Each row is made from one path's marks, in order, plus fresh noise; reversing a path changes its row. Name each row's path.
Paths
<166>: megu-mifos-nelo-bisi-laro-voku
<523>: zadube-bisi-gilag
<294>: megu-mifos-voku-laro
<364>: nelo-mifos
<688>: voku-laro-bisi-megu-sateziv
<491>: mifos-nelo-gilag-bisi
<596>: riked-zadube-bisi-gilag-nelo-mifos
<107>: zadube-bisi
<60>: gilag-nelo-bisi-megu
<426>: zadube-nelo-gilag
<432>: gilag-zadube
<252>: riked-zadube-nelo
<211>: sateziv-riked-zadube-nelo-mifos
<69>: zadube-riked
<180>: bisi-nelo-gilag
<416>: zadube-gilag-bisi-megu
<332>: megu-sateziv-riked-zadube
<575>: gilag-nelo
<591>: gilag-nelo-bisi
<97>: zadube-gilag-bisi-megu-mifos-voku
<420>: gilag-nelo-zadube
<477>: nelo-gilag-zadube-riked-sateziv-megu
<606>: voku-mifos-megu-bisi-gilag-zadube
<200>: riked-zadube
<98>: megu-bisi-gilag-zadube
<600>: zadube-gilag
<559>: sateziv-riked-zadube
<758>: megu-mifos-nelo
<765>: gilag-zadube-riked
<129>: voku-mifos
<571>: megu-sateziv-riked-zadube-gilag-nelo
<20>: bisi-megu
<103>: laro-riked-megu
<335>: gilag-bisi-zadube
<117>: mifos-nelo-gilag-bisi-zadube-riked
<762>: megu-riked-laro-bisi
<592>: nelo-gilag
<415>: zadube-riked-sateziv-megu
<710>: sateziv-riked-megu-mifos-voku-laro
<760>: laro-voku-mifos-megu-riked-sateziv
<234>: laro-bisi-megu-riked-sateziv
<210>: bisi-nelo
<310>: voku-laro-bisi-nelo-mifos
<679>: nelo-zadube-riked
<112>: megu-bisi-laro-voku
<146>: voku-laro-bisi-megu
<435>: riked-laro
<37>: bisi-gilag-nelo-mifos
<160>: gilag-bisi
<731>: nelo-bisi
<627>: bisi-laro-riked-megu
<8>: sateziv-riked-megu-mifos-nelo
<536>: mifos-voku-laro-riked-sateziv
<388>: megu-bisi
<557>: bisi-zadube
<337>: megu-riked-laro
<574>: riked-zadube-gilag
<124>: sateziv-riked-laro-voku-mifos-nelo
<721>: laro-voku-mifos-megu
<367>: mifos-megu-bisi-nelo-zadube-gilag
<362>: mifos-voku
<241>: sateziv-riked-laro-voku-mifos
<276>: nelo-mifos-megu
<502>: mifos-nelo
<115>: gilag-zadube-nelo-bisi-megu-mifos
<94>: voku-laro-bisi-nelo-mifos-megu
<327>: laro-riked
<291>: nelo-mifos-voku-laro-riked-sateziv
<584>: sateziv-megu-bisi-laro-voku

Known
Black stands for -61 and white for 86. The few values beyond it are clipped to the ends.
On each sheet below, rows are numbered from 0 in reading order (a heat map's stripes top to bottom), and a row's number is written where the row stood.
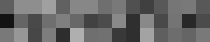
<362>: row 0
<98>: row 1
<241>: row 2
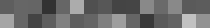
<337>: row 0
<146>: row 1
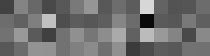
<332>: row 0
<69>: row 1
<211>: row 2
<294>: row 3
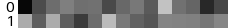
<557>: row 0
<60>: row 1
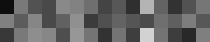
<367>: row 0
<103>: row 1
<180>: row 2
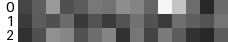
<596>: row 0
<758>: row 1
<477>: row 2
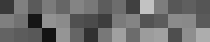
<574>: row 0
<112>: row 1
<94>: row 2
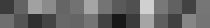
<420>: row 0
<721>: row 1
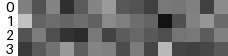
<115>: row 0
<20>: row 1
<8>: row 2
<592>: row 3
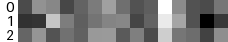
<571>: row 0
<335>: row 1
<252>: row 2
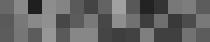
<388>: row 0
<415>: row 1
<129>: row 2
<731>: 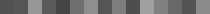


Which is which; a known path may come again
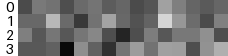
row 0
<600>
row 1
<591>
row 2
<627>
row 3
<94>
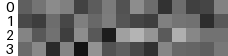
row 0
<415>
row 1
<432>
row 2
<364>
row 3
<124>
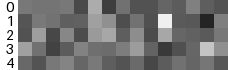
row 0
<435>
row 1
<426>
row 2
<559>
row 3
<146>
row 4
<327>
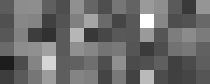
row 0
<210>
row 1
<571>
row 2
<762>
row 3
<362>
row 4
<679>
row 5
<592>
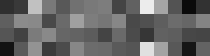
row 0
<335>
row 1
<710>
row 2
<765>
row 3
<523>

